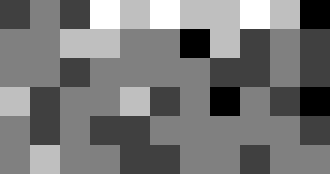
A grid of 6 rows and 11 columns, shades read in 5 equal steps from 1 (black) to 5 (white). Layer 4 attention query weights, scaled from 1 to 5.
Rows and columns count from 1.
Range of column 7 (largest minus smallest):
3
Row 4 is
4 2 3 3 4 2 3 1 3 2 1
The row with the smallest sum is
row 4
